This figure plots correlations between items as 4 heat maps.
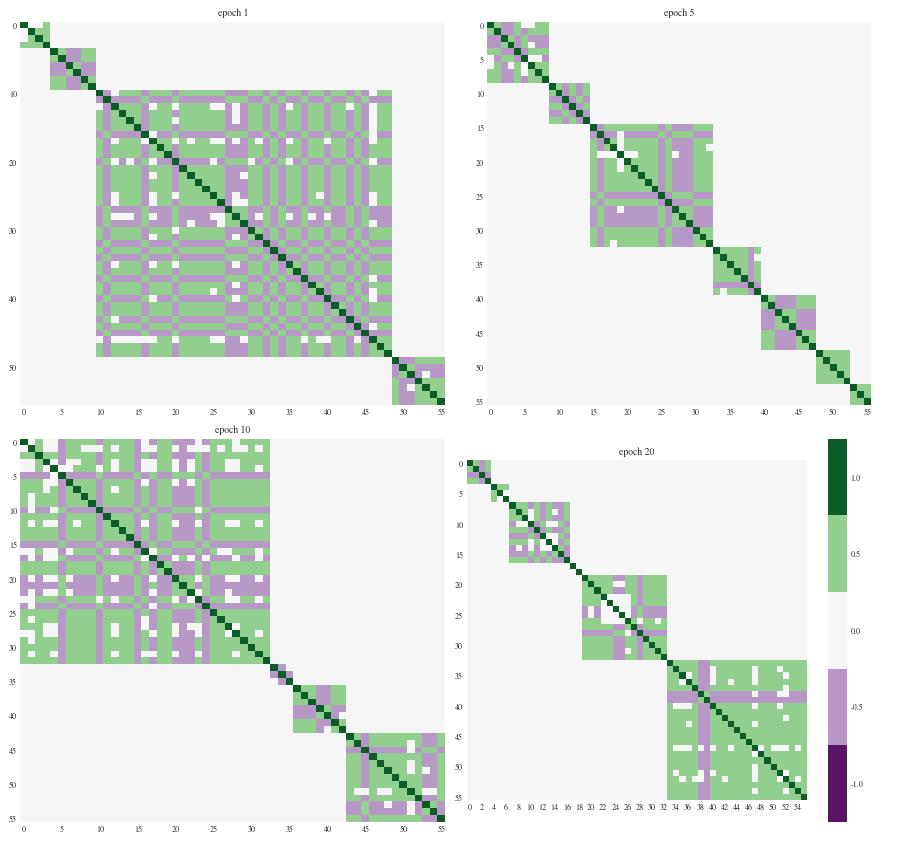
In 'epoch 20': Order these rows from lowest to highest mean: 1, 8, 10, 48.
10, 1, 8, 48
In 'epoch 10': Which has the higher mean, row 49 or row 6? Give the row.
6
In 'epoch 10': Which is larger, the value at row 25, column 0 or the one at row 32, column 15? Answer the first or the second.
the first
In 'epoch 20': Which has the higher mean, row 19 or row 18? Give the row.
19
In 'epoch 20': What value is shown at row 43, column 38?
-0.5
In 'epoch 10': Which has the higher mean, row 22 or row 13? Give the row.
13
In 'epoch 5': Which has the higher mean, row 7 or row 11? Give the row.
7
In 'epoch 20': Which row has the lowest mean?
39
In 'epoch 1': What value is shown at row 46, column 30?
0.5
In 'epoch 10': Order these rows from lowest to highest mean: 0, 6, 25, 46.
46, 0, 6, 25
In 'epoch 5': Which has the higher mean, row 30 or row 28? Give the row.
30
